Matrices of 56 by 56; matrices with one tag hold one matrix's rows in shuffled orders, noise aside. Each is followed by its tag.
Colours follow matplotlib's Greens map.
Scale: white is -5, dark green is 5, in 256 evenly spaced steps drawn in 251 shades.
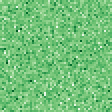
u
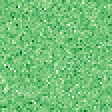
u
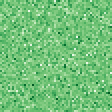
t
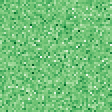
t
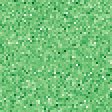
t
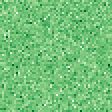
u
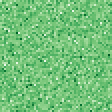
u
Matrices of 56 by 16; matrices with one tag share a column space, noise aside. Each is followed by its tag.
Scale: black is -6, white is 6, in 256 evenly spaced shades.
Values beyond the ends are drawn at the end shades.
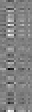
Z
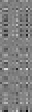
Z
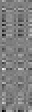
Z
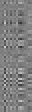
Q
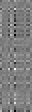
Z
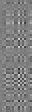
Q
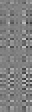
Q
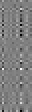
Z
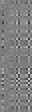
Q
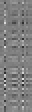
Q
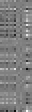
Z
